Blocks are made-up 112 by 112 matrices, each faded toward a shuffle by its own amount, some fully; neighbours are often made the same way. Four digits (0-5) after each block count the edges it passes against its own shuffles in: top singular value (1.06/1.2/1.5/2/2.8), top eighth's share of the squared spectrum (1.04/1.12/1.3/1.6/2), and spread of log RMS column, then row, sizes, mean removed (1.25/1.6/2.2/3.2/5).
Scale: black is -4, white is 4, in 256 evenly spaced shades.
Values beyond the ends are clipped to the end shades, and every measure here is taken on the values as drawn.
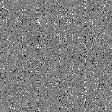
4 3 2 1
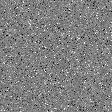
0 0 0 0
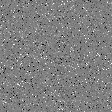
1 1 0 0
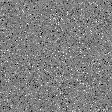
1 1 0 0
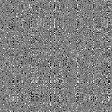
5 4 3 2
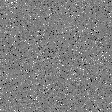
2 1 0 0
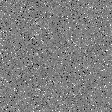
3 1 0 0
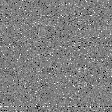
4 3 1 2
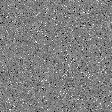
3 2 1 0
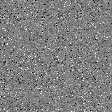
3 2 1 1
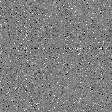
3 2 1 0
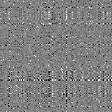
5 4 3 3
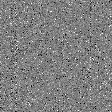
1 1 1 0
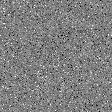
0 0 0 0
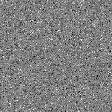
4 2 1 1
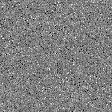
3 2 0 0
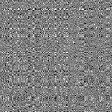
5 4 3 3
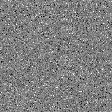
3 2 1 0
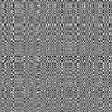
5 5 4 4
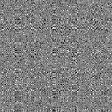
5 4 3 3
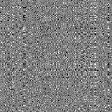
5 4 3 3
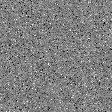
1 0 0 0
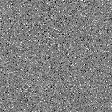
3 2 0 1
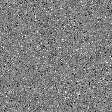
2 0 0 0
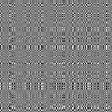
5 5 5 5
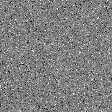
0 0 0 0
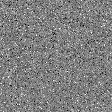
2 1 0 0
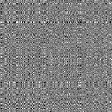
5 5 4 4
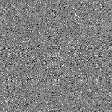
4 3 2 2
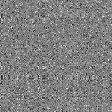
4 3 2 2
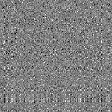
5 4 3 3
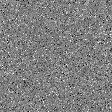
2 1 0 0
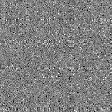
4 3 1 2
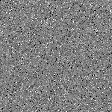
2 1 0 0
